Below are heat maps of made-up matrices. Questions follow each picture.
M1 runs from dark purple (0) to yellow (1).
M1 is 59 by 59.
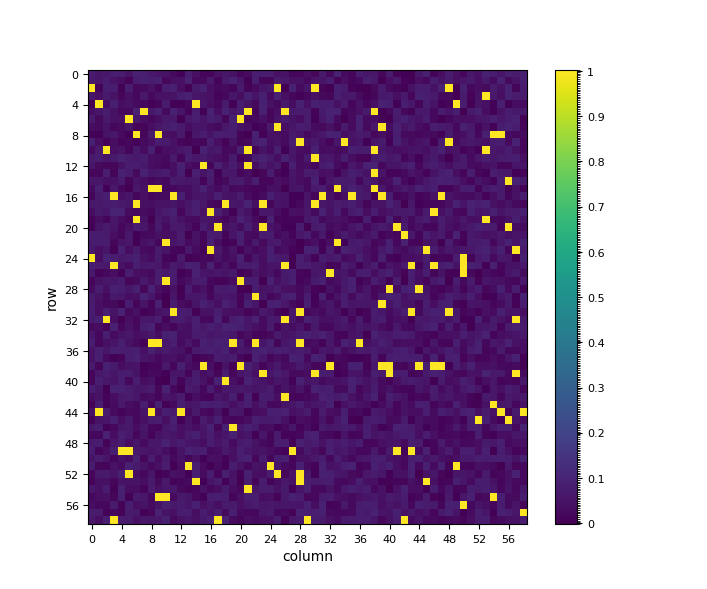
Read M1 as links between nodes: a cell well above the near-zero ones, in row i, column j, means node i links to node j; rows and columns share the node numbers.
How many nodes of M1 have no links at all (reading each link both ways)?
1
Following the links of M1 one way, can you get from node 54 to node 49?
no
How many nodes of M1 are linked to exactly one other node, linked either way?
2
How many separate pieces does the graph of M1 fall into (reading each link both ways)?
2
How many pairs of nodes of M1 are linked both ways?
4
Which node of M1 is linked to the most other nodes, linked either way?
node 38
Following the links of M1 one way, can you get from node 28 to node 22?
yes
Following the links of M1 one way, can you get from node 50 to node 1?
no
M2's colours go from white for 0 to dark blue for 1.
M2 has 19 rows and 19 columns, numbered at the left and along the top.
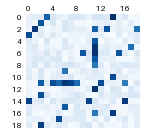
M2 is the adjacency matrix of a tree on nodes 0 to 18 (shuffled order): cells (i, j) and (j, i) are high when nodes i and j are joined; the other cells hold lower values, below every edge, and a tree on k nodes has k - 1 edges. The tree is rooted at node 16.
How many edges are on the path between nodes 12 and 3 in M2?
5
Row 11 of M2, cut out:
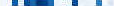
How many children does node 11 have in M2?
7
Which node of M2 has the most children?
11
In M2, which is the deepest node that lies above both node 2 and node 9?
11
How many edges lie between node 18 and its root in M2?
3
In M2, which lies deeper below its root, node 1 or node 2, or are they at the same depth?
node 1
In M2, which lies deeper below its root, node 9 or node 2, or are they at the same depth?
node 9
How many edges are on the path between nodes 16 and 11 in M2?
1
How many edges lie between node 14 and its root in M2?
1
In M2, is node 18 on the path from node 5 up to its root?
no
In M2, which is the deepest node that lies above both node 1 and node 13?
2
